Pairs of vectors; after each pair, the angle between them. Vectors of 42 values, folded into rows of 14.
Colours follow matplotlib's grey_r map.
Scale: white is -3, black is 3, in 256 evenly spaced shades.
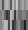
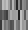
orthogonal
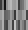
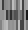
orthogonal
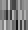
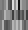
partly opposed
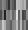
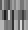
partly aligned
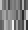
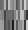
nearly opposite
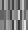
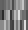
partly aligned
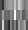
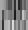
nearly opposite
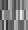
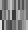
partly aligned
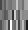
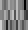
partly opposed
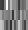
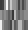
nearly parallel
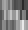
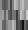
nearly opposite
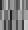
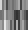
partly opposed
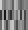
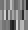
partly opposed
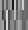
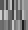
partly aligned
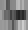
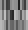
orthogonal
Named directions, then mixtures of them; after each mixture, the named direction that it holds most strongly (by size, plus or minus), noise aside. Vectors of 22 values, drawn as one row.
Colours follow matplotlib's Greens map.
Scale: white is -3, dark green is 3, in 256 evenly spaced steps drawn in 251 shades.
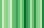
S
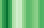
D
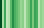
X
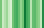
S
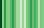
X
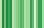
S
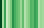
X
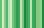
S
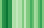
D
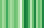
S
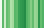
X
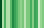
X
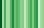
X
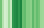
D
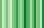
S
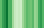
D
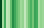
X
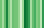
S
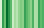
X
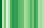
X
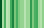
X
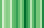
S
